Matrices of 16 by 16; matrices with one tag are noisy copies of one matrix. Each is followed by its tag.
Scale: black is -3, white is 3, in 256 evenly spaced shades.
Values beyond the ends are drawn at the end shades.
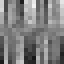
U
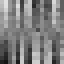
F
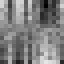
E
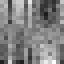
E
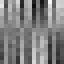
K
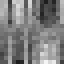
E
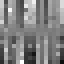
U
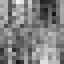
E
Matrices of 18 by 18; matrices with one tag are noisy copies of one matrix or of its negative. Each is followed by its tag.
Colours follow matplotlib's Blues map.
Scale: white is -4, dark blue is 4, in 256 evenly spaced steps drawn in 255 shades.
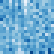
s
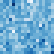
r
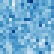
r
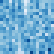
s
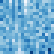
s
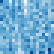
s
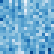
s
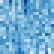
s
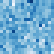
r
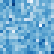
r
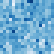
r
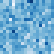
r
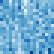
s
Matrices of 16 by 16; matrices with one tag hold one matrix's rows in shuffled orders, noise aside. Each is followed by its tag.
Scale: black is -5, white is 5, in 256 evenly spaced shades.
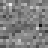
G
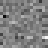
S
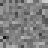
S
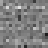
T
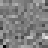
S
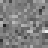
S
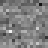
G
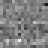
T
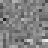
S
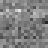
T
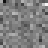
S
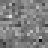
G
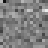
S
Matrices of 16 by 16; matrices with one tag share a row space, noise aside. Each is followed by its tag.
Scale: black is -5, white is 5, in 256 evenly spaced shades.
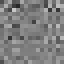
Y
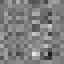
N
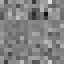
N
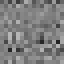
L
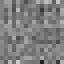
L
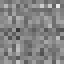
L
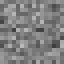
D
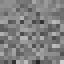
D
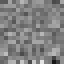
D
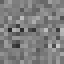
Y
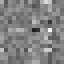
N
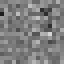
N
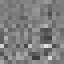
N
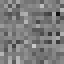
L
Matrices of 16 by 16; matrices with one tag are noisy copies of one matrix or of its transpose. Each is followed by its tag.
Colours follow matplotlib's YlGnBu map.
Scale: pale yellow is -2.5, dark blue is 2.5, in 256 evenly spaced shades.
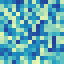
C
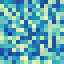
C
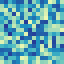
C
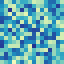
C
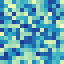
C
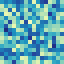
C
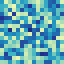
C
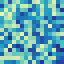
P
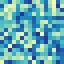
P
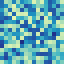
C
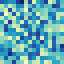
C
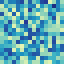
C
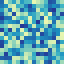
C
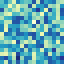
P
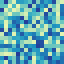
P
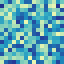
P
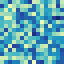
P
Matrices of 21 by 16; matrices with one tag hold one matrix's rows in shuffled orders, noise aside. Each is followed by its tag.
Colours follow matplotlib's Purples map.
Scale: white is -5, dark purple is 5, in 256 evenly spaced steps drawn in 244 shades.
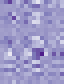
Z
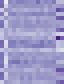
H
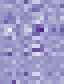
Z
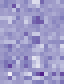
Z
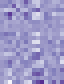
Z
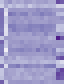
H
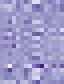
Z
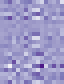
Z
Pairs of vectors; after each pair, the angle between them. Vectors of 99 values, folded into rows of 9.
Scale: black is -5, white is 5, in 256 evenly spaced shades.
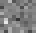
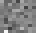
partly opposed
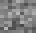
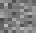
orthogonal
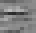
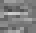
nearly opposite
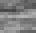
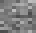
partly opposed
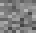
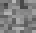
orthogonal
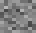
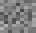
orthogonal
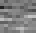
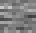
nearly opposite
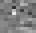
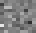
orthogonal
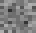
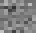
partly aligned
